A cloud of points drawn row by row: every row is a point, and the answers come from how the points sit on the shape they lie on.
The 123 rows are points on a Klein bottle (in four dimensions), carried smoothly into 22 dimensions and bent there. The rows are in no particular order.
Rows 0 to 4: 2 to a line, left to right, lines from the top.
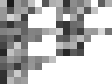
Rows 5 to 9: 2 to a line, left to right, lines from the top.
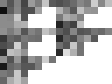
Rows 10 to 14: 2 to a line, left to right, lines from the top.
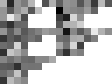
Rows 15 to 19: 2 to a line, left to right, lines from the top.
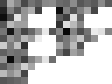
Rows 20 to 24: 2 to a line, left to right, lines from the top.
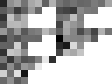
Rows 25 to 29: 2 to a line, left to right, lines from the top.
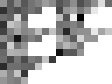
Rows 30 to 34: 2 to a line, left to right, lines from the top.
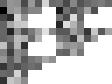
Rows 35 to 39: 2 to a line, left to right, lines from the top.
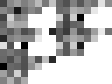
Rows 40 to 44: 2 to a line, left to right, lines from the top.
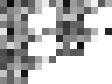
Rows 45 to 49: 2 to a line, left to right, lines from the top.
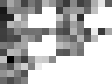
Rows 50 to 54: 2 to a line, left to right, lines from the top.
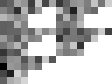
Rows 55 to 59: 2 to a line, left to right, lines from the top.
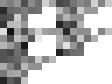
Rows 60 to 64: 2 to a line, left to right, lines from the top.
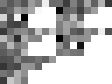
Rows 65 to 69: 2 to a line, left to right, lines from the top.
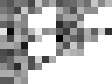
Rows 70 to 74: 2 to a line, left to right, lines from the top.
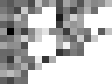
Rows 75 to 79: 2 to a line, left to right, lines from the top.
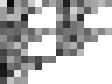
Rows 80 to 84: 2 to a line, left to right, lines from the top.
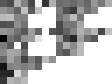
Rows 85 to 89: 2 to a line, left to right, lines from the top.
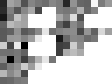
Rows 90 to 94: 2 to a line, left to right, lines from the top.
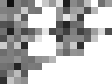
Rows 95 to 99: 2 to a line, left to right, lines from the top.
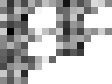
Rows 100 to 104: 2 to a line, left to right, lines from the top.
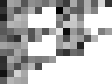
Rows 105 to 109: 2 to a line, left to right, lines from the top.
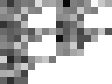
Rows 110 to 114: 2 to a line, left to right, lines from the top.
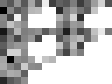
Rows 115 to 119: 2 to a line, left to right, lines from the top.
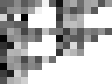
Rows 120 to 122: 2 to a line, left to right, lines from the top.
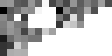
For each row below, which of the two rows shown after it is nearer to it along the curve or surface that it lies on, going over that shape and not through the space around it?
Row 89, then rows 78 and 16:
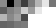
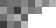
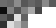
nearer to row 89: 78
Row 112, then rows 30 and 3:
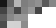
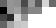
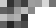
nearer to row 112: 30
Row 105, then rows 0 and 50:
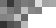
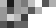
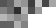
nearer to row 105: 50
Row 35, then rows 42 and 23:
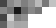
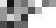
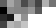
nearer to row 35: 23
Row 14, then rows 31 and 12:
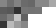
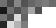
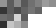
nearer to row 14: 12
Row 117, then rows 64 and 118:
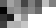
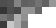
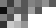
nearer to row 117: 118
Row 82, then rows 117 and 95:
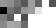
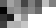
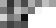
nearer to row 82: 117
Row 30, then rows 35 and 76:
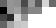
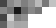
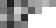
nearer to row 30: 35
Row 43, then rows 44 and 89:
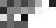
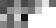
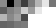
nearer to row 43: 89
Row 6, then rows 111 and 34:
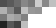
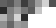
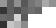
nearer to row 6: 34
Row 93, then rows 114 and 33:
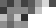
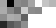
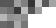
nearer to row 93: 114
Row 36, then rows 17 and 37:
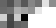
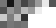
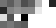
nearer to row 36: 37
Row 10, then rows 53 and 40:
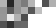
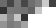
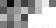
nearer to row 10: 40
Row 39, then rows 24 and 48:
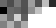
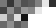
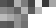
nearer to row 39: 24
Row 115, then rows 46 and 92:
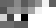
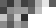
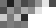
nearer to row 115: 46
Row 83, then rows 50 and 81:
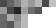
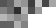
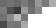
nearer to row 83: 50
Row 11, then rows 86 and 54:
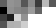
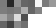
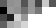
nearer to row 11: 54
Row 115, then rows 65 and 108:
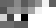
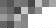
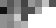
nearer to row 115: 108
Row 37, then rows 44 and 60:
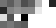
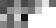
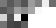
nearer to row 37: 60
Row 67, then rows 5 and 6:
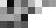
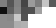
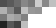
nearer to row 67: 6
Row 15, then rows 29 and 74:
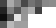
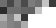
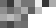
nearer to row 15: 29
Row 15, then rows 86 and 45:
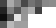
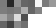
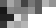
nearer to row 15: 45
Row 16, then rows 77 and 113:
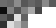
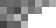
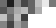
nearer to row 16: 77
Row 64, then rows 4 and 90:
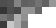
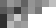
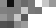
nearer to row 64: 4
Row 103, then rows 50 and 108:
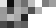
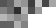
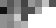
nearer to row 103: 50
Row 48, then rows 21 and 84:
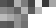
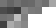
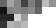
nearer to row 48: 21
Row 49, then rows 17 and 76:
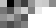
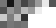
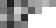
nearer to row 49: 17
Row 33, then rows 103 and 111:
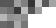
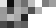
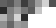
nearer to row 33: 103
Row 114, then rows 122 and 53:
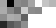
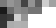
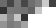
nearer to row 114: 53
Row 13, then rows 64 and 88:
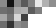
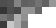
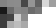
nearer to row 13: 64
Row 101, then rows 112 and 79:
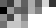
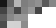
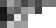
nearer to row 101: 79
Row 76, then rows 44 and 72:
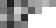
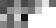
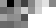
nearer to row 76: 44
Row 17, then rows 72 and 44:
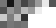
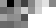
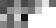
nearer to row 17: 72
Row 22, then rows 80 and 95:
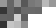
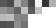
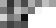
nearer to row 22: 80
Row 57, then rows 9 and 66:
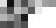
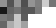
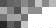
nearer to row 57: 66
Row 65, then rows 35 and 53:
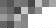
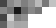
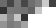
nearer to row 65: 35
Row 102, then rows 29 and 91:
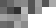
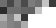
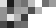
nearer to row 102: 91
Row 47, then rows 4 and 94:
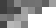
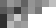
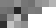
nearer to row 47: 94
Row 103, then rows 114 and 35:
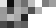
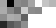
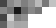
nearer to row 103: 114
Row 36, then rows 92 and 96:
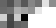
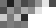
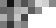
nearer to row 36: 96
